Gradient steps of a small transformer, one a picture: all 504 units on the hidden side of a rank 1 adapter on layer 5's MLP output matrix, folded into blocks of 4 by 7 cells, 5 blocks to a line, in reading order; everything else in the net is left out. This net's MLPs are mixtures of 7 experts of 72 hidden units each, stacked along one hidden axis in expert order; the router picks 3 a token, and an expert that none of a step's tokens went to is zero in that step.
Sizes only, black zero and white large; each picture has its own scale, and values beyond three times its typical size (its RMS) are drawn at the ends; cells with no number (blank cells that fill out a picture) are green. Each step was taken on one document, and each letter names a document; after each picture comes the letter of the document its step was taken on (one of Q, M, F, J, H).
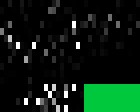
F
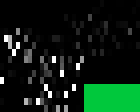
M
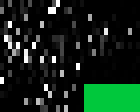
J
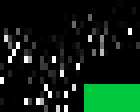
M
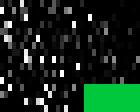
J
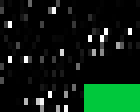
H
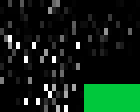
F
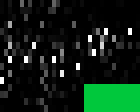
J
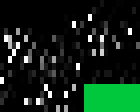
M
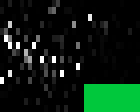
J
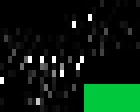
M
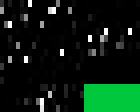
H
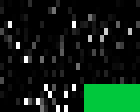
H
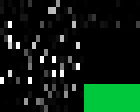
F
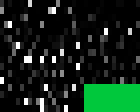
H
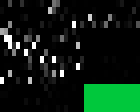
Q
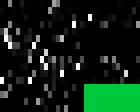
Q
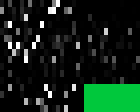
J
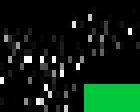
M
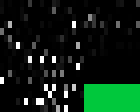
F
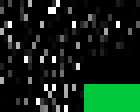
F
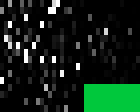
J
